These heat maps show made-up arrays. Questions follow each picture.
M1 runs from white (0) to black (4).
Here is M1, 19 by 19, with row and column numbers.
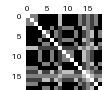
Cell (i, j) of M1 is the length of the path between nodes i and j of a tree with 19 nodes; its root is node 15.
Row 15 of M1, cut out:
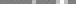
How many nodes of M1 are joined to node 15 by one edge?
3
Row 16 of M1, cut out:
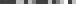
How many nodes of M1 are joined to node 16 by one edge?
6
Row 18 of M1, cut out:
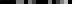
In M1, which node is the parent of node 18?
16
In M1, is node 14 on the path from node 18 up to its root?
no
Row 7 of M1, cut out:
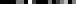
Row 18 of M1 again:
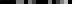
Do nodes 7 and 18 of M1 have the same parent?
yes
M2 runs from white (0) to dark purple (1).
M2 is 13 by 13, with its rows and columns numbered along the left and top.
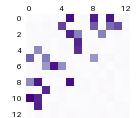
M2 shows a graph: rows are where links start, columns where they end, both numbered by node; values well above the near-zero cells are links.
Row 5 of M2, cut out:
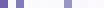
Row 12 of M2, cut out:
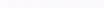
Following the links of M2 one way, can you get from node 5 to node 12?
no
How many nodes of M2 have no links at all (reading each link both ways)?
2
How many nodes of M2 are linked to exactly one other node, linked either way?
3
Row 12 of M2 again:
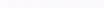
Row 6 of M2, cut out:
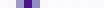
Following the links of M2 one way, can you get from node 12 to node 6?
no
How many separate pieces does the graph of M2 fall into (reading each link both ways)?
3
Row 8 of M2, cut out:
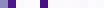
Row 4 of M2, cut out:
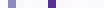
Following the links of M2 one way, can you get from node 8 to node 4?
yes
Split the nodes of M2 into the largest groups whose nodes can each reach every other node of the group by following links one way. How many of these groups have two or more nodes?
1
